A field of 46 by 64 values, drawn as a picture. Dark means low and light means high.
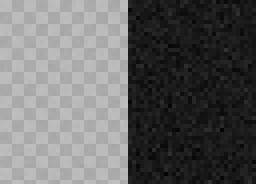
The table splits into one row of 2 panels. Panel 1,1: high, checkered, faint in contrast. Panel 1,2: very low, fine-grained, faint in contrast.
